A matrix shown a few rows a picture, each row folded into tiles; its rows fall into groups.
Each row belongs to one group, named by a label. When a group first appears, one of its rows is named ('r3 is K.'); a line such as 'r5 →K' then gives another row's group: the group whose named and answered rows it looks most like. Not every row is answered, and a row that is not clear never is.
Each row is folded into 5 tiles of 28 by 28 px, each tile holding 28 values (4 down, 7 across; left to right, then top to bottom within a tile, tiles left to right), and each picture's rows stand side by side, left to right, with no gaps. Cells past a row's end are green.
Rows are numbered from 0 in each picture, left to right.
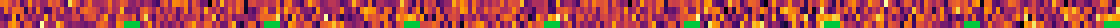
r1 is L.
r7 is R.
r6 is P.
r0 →R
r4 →L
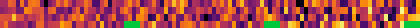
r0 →P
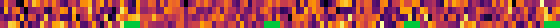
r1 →P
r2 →P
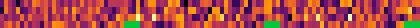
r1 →P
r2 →P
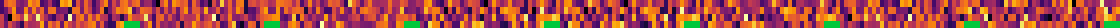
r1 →L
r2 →R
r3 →R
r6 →P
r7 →L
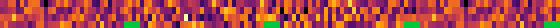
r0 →P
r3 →P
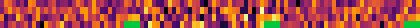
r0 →R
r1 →R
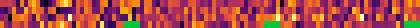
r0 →P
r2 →P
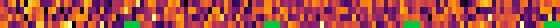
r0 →P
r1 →P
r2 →L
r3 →P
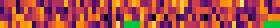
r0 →P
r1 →L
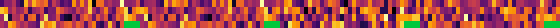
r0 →L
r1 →L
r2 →R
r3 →R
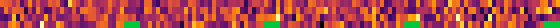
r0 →R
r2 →R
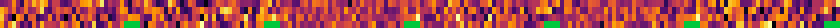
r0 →L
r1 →R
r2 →L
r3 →P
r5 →P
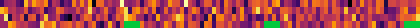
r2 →L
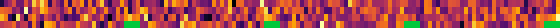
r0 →L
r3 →R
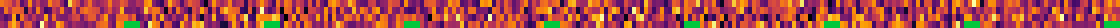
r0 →R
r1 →R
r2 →R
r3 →P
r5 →L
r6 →P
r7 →P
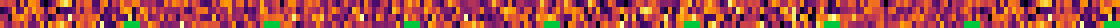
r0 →P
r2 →P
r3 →R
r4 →R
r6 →P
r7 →P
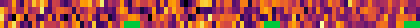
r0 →L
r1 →P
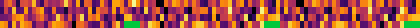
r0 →P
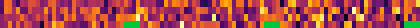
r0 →R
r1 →L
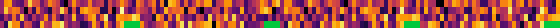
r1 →P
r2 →R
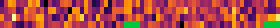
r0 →P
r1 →R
